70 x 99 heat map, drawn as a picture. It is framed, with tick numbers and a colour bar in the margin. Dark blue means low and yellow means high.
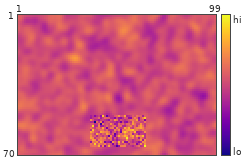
Slope: none. Roughest part: bottom middle. Stripes: none. Odd patch: rougher, in the bottom middle. Grain: blotchy.
